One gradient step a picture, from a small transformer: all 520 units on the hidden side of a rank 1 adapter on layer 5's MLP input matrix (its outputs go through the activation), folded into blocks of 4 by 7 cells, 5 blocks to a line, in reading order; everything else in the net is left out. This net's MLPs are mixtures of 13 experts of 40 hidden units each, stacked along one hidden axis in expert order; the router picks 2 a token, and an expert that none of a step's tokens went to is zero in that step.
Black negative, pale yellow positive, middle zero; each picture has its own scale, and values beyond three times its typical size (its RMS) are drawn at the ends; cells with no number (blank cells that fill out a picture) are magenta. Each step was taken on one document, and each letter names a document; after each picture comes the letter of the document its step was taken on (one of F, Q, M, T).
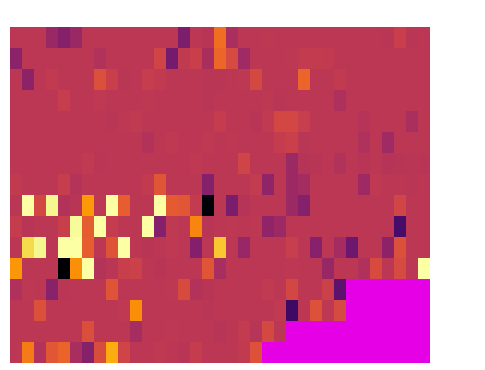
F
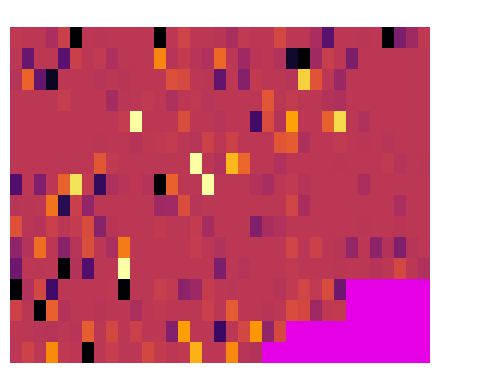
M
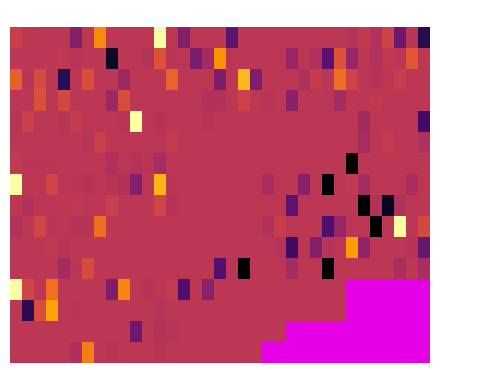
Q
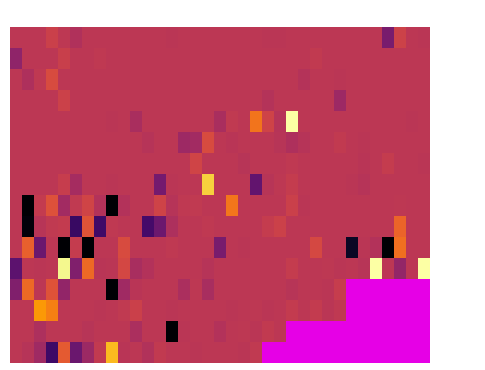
F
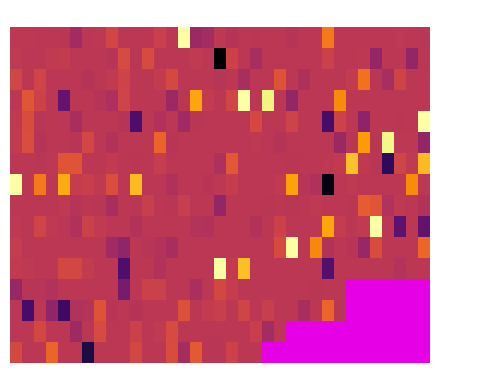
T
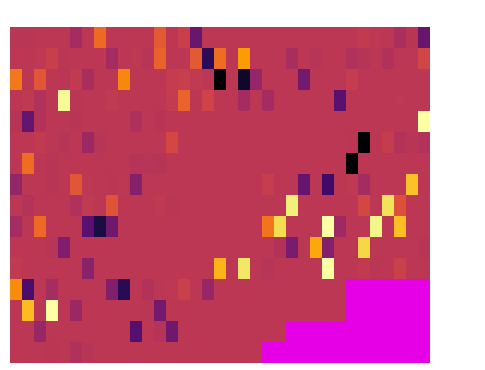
Q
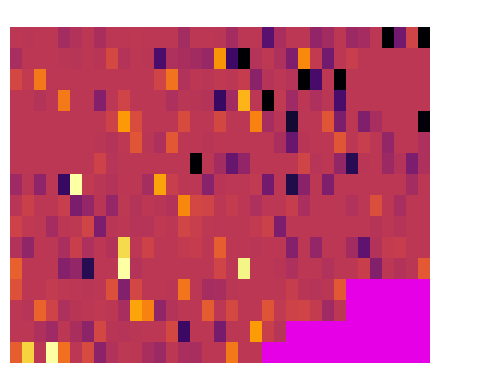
M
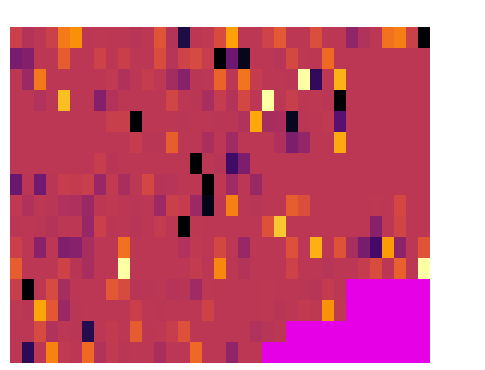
M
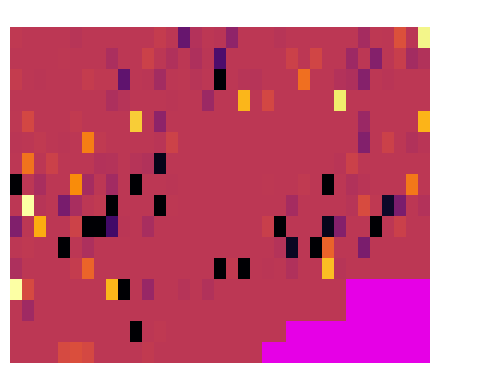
Q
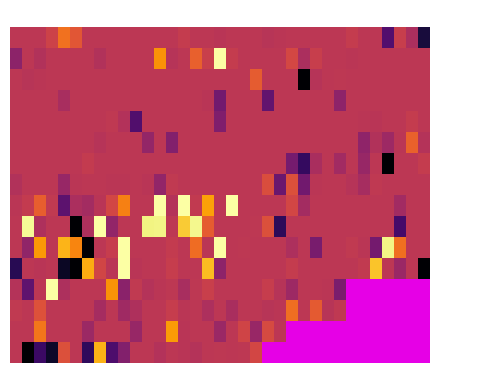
F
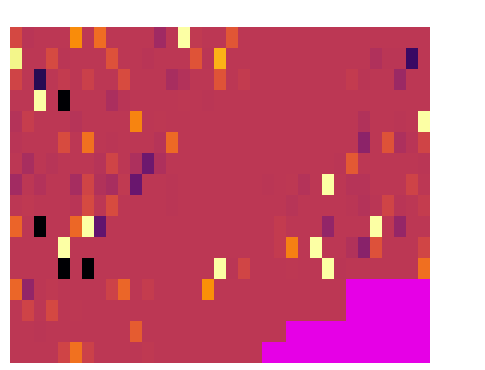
Q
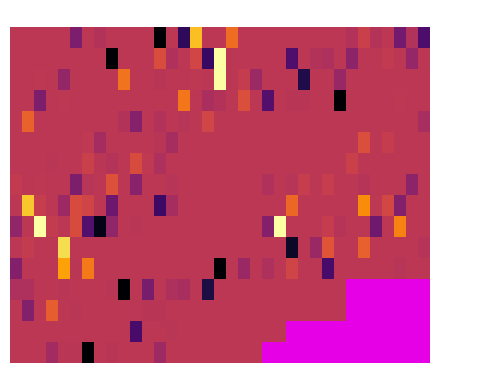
Q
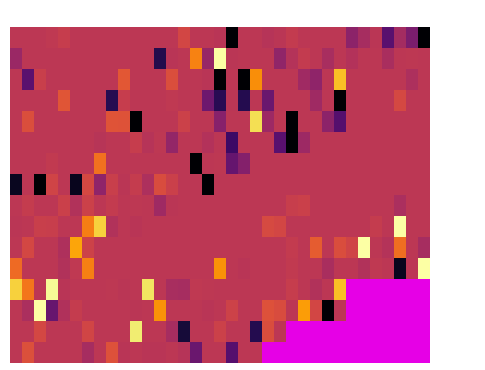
M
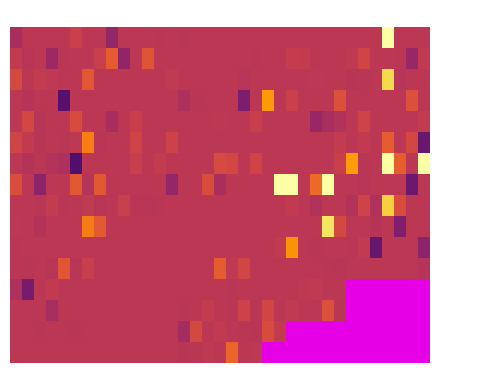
T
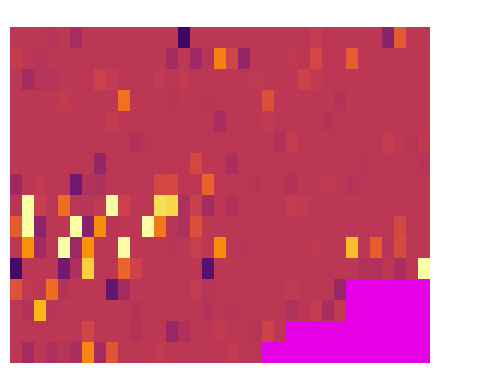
F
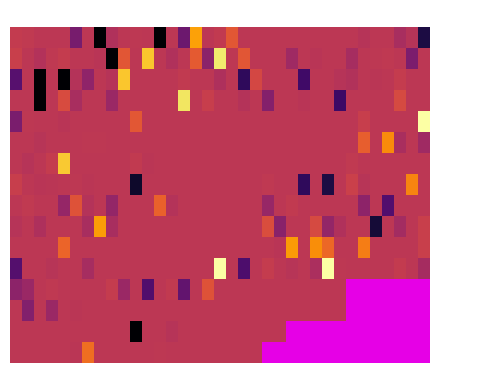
Q
